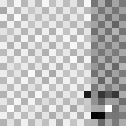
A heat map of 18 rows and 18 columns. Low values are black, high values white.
Odd patch: rougher, in the bottom right. Seam: vertical, 70% of the way across, the left part higher. Ninth with the lowest average: bottom right.
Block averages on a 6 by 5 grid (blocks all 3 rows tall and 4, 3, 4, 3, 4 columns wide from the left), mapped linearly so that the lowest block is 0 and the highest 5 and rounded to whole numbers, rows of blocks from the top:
5 5 5 4 1 | 5 5 5 4 1 | 5 5 5 3 1 | 5 5 5 4 1 | 5 5 5 2 0 | 5 5 5 3 1
